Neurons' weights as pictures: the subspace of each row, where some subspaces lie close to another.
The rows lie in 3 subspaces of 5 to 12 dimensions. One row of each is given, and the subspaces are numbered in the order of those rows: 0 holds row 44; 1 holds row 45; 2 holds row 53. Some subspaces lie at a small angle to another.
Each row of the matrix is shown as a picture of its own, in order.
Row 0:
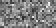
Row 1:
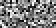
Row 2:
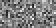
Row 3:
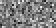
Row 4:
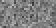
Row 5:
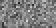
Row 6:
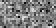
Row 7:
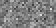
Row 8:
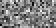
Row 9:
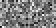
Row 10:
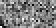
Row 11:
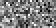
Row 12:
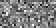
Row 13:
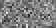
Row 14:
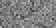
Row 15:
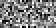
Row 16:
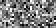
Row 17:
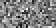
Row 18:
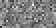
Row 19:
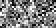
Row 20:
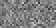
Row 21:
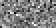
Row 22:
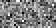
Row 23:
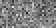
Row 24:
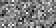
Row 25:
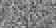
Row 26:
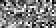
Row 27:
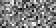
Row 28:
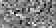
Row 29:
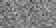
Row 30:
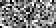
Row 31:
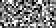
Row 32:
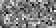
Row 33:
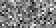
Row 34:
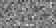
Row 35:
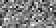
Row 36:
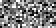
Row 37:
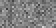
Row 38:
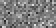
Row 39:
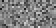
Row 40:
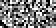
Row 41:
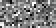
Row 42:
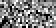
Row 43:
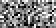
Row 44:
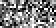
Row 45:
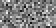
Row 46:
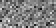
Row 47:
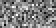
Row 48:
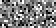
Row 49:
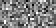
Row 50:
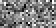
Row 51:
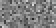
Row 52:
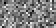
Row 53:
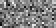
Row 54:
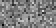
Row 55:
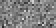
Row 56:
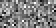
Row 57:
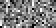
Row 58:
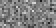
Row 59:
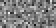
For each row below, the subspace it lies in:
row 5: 1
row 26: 2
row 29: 0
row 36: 1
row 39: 0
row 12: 1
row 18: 0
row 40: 0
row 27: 1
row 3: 1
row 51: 1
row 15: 1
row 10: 2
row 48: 1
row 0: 0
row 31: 1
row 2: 1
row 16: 0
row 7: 0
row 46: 1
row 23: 0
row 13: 1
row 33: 1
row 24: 0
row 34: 1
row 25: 1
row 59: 2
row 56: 1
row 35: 0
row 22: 1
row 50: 2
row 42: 1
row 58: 1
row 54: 1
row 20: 0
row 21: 2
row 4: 1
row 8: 1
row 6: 2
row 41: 1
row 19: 0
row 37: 0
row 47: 0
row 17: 0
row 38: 2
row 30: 1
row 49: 1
